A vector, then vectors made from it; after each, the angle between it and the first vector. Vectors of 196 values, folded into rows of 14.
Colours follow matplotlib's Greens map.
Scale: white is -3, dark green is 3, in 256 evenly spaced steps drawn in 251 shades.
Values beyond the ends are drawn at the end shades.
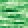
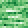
nearly opposite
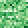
partly opposed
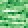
nearly opposite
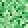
orthogonal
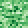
partly aligned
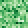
partly aligned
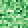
partly opposed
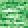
nearly opposite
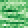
nearly parallel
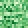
partly aligned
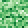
partly aligned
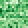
partly aligned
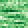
nearly parallel
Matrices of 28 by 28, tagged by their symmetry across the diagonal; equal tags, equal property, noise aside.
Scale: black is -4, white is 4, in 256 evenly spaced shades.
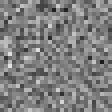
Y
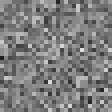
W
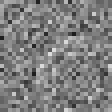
W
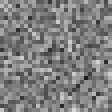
W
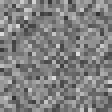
W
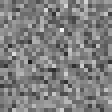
Y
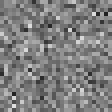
Y
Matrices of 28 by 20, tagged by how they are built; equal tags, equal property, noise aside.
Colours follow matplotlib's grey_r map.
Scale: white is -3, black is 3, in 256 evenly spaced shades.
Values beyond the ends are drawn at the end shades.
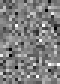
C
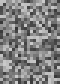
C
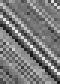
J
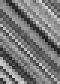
J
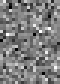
C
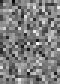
C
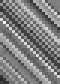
J
